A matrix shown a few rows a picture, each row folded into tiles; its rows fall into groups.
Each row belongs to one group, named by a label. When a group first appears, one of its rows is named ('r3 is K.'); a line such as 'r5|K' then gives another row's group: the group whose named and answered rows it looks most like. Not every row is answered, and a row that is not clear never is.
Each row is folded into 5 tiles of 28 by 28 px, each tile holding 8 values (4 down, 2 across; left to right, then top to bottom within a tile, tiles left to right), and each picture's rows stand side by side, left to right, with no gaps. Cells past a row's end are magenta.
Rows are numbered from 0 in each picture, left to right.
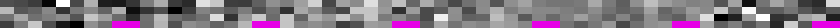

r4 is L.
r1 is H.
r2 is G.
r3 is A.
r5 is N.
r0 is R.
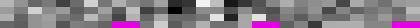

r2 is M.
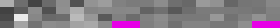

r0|A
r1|H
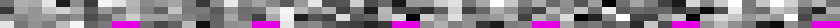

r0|M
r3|G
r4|N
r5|G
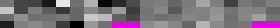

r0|R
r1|H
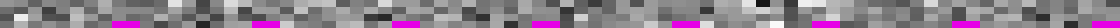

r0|A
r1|L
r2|M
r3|A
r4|A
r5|M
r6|L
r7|A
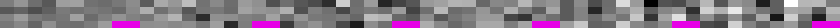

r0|H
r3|M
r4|H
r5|L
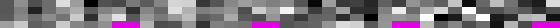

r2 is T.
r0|H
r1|L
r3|N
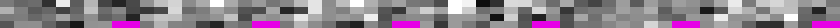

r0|R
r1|G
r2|G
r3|L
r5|G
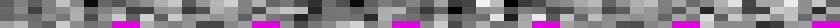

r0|H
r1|G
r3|H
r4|G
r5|G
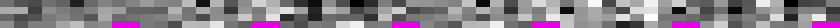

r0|T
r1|M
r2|T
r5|H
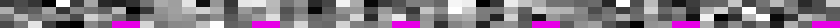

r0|R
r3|L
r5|N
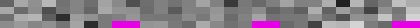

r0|A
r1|H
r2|M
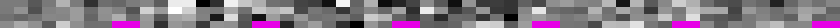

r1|L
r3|T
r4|M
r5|T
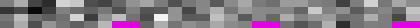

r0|H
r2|L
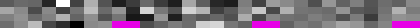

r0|R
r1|T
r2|T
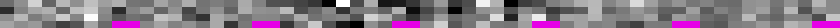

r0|G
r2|R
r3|H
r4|G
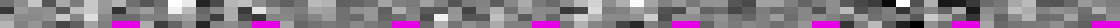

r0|G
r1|L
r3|A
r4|G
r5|H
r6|R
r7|L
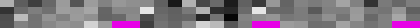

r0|A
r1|T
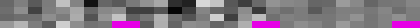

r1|H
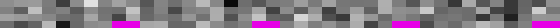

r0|L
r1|H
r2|A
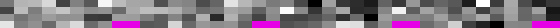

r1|L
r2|T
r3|R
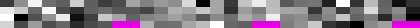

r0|N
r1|M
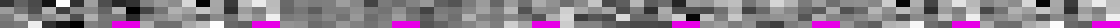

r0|R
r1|M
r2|H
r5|G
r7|M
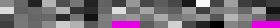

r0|T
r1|R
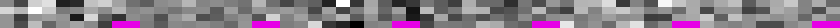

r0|L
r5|G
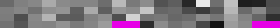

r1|R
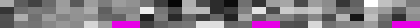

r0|A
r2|L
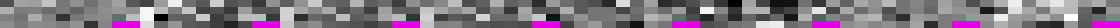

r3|N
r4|R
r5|T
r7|G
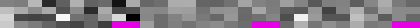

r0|N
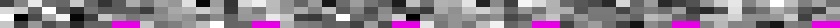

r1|M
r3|M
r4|R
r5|G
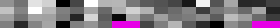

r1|R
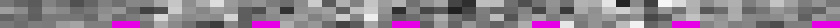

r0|T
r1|G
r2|G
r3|H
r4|M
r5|G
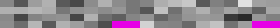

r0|L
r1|M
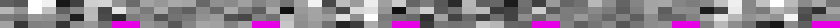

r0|L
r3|T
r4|L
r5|G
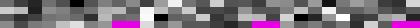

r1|N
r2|N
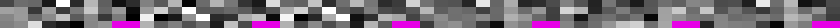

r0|R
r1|N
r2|N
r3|R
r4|T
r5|R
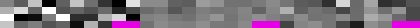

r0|N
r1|H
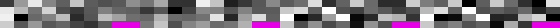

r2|N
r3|N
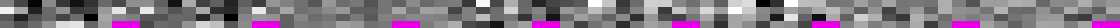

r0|T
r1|T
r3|R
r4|L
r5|L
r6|A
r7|M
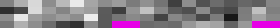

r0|G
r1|T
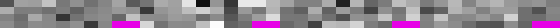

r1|M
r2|M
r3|G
